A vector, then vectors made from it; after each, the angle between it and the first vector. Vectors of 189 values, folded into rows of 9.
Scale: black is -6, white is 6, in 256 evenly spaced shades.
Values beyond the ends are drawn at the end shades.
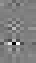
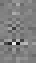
nearly opposite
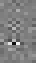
nearly parallel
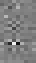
nearly opposite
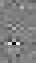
nearly parallel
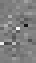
partly opposed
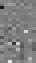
partly aligned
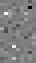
orthogonal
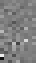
partly opposed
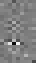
nearly parallel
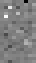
orthogonal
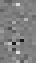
partly aligned
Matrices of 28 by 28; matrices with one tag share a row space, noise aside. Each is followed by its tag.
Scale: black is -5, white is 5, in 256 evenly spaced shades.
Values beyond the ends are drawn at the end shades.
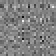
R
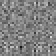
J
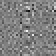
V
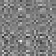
J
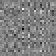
R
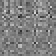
J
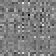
R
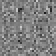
J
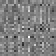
R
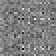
R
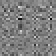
J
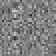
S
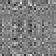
S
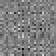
R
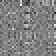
V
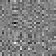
S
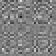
J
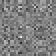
J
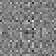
V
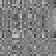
S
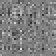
S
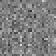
S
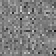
V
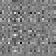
S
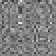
J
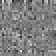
S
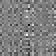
V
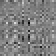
R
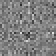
V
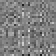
R
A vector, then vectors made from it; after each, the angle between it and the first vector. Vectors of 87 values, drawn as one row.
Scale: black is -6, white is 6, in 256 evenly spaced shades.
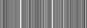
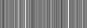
orthogonal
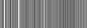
orthogonal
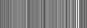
orthogonal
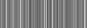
partly aligned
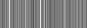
orthogonal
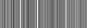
orthogonal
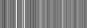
orthogonal
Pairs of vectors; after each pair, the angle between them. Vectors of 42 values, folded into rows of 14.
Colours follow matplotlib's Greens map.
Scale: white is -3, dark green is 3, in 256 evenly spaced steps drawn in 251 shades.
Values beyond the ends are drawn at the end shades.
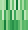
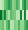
orthogonal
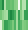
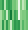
partly aligned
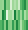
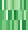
partly aligned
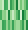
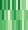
partly opposed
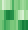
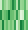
partly aligned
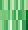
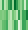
partly aligned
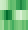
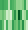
partly opposed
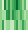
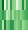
nearly opposite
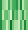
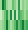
partly opposed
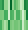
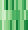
orthogonal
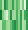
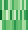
nearly parallel
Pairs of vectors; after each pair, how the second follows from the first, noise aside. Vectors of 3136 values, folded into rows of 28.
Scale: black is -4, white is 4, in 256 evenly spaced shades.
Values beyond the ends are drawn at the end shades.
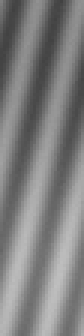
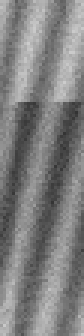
wrapped around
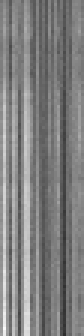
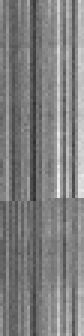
wrapped around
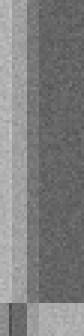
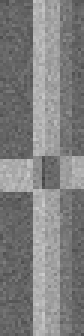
wrapped around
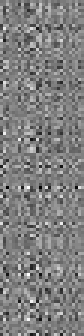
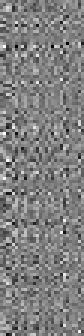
wrapped around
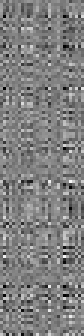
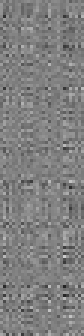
shrunk
